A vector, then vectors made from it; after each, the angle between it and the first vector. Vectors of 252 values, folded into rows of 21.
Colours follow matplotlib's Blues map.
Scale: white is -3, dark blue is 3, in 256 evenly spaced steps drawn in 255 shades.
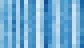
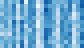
nearly parallel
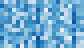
partly opposed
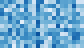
partly opposed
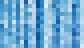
nearly opposite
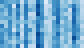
nearly opposite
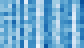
nearly parallel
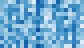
partly opposed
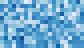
orthogonal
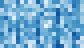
partly opposed
